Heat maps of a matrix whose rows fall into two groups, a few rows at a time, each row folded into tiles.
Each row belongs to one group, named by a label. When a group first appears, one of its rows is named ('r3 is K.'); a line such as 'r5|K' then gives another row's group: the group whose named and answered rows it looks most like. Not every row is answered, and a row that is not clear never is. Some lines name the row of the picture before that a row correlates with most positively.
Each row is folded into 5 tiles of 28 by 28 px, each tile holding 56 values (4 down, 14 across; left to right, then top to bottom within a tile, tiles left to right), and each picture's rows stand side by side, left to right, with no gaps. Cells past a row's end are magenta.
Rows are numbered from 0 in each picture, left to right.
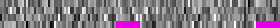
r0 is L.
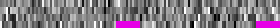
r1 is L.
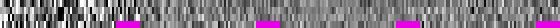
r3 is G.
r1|G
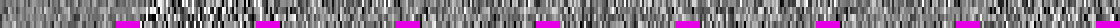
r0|L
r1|L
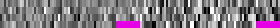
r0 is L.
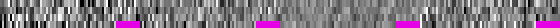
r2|L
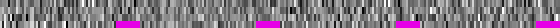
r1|G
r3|L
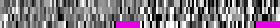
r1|G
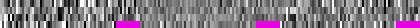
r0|G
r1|G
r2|L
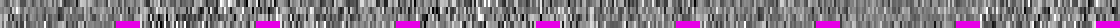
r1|G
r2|G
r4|G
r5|G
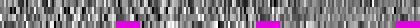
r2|G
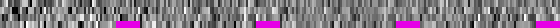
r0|G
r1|L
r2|L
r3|L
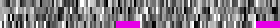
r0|G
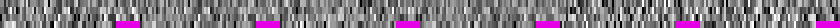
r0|L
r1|L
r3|L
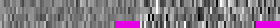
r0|G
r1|G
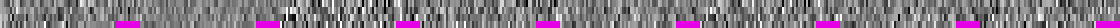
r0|G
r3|G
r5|L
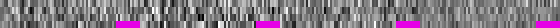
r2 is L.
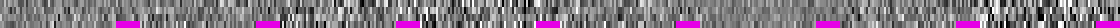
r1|G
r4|G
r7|G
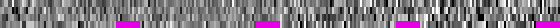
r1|G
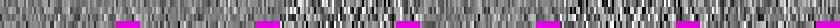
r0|L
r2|L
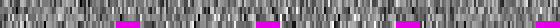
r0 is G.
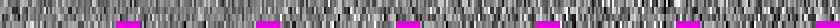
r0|G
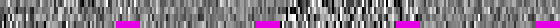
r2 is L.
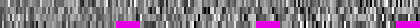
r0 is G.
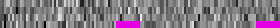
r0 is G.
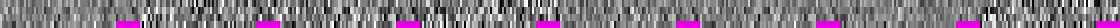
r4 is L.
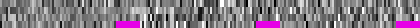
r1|G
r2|L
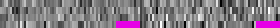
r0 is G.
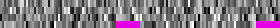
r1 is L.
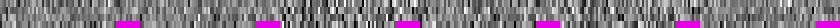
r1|L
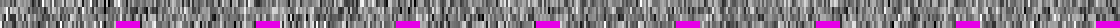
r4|G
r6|L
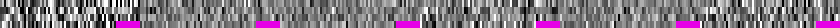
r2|G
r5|L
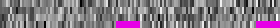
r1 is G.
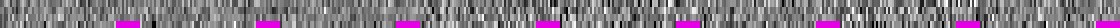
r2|L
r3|G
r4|L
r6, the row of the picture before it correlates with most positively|0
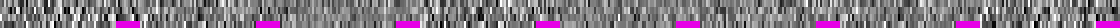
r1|G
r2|L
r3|G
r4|L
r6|G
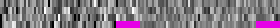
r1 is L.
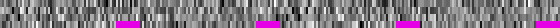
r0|G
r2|G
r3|L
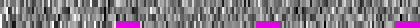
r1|L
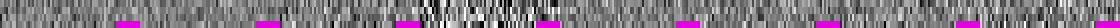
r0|L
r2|L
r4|L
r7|G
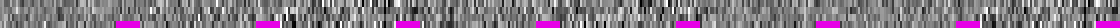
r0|G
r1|L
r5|L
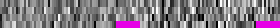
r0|L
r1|G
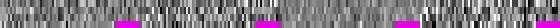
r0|G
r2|L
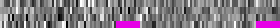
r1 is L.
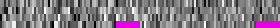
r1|G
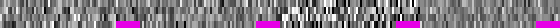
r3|L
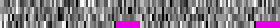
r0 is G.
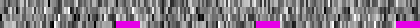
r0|L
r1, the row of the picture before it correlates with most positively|1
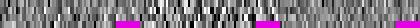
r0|L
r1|L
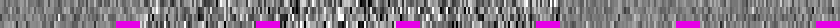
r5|G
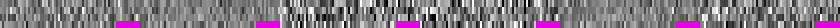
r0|L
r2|G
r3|L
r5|G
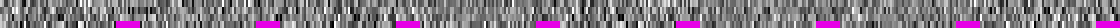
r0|G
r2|L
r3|G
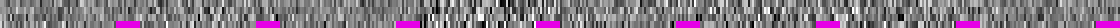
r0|G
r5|L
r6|G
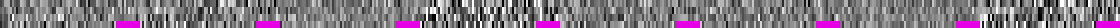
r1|G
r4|G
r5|L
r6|G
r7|G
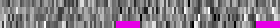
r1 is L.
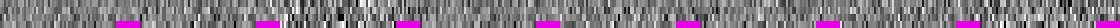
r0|L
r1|L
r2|G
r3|L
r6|L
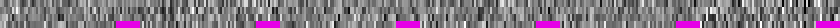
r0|G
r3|G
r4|G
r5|L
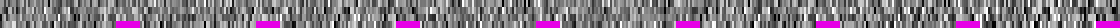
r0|L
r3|L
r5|L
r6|L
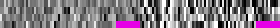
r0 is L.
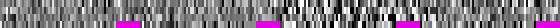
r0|L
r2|L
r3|L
